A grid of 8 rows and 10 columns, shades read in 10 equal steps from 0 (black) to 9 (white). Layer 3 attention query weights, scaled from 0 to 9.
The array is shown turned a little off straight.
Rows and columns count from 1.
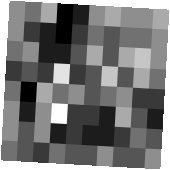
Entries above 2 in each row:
8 6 8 7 7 5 5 9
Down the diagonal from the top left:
5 2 1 8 5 2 1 3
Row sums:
43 30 41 40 35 35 27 35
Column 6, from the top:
5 4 6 3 3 2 1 3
